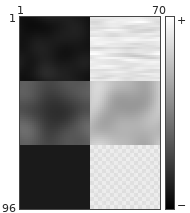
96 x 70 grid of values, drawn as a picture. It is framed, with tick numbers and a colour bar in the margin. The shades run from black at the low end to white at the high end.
It is made of 3 by 2 panels. Panel 1,1: very low, smooth, faint in contrast. Panel 1,2: very high, streaked across, faint in contrast. Panel 2,1: low, smooth. Panel 2,2: high, smooth. Panel 3,1: very low, flat. Panel 3,2: very high, checkered, faint in contrast.
